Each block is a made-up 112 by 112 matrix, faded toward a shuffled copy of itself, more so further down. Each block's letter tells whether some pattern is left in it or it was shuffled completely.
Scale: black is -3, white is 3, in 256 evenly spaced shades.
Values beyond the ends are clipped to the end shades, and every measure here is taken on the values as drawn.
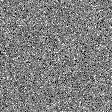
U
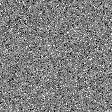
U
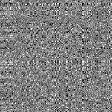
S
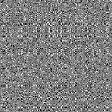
S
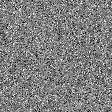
U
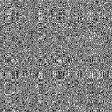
S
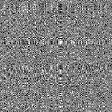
S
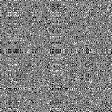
S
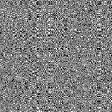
S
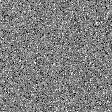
U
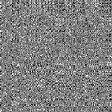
S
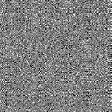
S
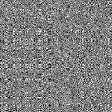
S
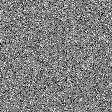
U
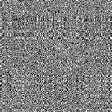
S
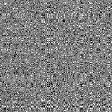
S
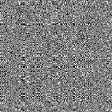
S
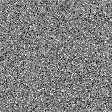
U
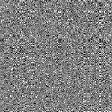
S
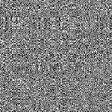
S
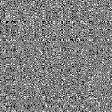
S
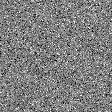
U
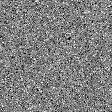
U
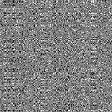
S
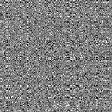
S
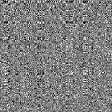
S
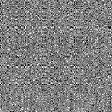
S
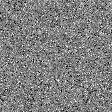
U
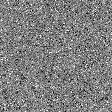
U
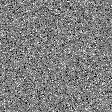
U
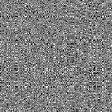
S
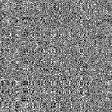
S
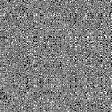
S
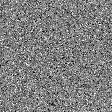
U
